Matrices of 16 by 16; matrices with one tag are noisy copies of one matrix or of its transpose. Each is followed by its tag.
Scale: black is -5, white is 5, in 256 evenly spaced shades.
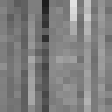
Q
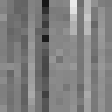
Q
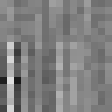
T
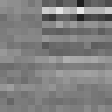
T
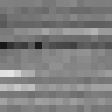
Q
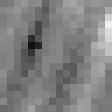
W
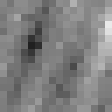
W
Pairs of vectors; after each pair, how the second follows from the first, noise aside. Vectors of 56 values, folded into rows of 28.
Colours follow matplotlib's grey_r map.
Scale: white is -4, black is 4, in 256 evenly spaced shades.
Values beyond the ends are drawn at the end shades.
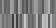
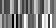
scaled up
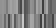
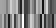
scaled up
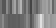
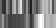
scaled up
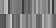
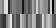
scaled up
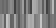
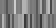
reversed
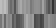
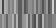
sign-scrambled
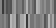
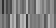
copied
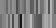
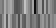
reversed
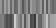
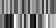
scaled up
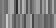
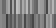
sign-scrambled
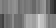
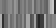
sign-scrambled
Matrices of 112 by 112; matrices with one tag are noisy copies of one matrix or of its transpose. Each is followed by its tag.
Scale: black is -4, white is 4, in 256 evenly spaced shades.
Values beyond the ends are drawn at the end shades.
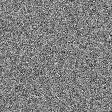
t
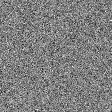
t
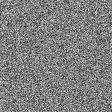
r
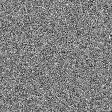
t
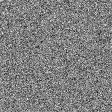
r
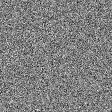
t
